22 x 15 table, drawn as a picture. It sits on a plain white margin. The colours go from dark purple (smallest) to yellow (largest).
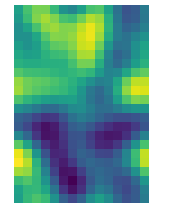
The bottom middle is the ninth with the lowest average. The texture is blotchy. On average the colour sits 50% of the way up the scale.
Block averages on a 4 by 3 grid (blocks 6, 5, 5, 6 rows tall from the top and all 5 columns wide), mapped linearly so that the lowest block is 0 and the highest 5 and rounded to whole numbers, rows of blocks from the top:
4 5 2 / 4 3 4 / 0 0 0 / 3 0 2
